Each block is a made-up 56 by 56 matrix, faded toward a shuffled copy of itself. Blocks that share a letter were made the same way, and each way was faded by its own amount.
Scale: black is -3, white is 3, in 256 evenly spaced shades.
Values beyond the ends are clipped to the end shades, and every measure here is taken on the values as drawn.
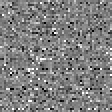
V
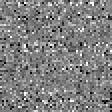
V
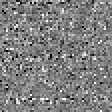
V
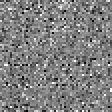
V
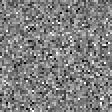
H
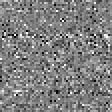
V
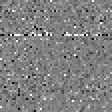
V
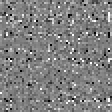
V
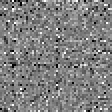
V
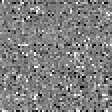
V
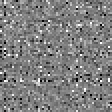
V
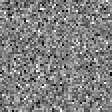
H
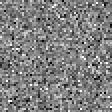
H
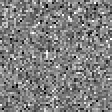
H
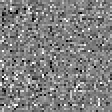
V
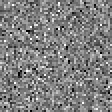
H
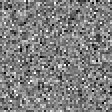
H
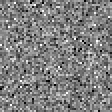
H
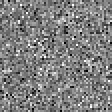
H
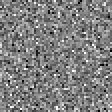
H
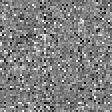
V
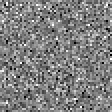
H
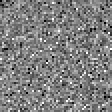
H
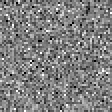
H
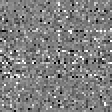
V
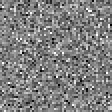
H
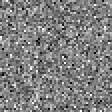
H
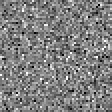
H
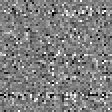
V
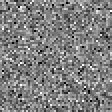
H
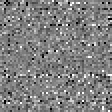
V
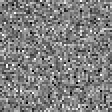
H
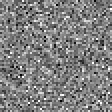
H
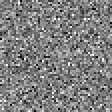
H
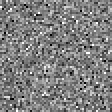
H
